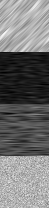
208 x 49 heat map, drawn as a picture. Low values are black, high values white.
It is made of 4 by 1 panels. Panel 1,1: high, slanting up to the right. Panel 2,1: very low, streaked across, faint in contrast. Panel 3,1: low, streaked across. Panel 4,1: high, fine-grained.
